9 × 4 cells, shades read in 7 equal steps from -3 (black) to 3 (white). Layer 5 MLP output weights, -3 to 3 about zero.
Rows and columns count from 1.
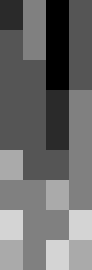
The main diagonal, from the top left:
-2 0 -3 0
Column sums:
-2 -4 -11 0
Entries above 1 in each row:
0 0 0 0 0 0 0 2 1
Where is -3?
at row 1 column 3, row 2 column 3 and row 3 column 3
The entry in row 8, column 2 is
0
